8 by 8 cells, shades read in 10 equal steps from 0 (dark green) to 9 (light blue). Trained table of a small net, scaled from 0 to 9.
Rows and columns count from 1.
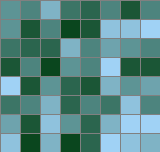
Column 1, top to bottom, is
5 5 3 1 9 3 6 8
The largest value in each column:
9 4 8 7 4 9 9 9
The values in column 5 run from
1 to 4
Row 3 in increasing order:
2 2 3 4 4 5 6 7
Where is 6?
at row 3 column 6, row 5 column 8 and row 7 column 1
